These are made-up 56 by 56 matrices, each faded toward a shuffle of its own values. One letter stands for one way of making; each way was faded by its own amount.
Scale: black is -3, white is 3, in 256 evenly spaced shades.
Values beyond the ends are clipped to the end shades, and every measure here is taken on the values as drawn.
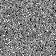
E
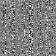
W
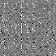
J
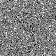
E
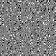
J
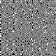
J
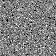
E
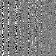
W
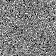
E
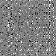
J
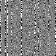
W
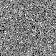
E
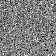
E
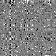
J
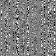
W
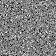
E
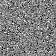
E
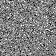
E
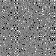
J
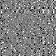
J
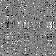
J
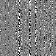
W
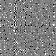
J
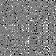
J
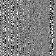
W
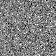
E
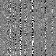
W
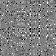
J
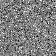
E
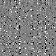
J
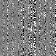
W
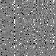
J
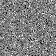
E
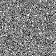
E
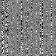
W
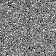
E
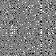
J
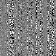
W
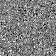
E
